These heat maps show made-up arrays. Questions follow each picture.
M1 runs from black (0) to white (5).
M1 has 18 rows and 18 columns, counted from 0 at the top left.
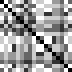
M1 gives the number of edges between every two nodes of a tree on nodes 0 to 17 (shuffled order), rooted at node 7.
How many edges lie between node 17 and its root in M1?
3
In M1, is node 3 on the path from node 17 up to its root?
no
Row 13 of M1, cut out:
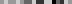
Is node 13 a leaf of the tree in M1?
no
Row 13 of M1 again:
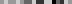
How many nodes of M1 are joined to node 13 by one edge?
3
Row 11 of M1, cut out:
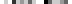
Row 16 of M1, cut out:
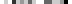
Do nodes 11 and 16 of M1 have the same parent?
yes
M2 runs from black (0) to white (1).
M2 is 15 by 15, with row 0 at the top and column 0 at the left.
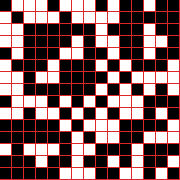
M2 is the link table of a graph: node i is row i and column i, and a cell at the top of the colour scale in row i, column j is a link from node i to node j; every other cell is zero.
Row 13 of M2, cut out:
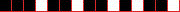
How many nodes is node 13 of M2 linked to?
5
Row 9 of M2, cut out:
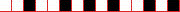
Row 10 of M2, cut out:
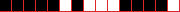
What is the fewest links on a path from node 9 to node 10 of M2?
1
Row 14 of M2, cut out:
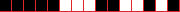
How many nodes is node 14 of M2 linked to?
6
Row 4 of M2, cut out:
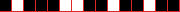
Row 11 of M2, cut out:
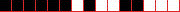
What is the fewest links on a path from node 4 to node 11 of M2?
2
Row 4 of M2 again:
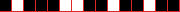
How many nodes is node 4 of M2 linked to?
5
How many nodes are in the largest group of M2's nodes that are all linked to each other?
5
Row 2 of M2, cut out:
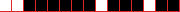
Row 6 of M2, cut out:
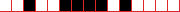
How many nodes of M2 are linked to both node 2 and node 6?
3
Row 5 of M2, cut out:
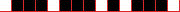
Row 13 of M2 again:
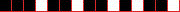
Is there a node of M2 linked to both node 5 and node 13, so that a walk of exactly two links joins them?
yes
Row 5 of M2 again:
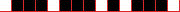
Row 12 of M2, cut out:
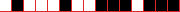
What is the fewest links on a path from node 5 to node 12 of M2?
2
